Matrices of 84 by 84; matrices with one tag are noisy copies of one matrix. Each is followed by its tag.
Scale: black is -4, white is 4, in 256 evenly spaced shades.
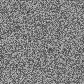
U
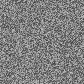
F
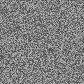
U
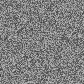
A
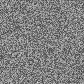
U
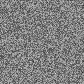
U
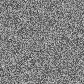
A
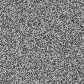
F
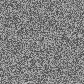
A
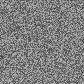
U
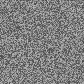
U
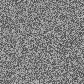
F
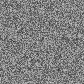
A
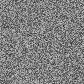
F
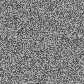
A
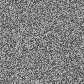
F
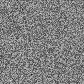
U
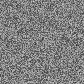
A
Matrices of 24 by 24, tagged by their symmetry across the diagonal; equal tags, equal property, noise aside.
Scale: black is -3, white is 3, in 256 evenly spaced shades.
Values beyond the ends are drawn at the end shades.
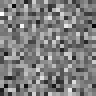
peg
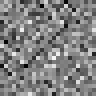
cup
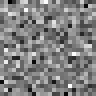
peg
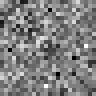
cup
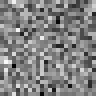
peg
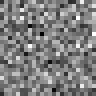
peg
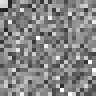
cup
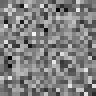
cup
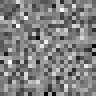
cup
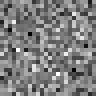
peg
